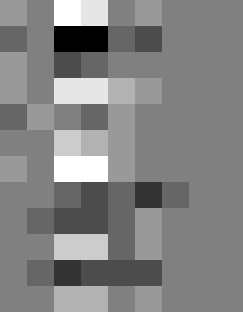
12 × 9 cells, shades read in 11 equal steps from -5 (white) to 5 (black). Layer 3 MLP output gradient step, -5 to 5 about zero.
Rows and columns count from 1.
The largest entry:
5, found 2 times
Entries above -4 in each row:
7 9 9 7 9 9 7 9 9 9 9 9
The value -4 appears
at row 1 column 4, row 4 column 3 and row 4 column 4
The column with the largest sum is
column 6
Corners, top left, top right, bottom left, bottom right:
-1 0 0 0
